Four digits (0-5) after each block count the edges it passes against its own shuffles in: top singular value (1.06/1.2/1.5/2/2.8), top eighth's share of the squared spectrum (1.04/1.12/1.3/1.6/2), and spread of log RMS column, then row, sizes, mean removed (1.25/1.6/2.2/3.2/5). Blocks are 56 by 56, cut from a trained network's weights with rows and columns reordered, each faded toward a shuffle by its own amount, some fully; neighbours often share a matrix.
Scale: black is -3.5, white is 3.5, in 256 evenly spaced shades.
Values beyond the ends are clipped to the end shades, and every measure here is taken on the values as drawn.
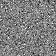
0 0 0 0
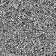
1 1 0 0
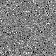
2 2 0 1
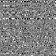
4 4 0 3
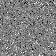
0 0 0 0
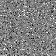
2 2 0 1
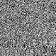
3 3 1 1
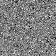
0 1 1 0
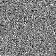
1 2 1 0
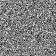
1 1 0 0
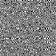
3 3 1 2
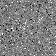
0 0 0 0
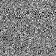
2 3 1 2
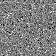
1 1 0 0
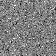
1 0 0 0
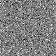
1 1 0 0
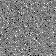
0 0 0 0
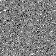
2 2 0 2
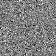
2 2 0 0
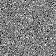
1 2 0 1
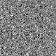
2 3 1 2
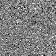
2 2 0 1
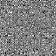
3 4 1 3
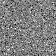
1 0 0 0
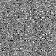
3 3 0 2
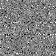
3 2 0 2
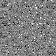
2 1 0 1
